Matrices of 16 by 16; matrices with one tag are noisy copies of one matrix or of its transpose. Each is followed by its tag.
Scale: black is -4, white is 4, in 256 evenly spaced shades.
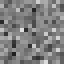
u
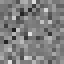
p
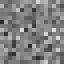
u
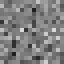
u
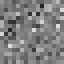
p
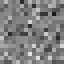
u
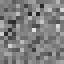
p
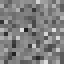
u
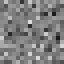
u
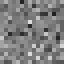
u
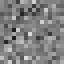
p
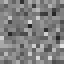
u
